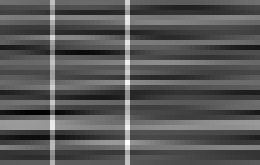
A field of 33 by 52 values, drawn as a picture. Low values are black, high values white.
Stripes: horizontal, repeating 8 times. Odd lines: columns 11 and 26. Grain: streaks across. Slope: none.
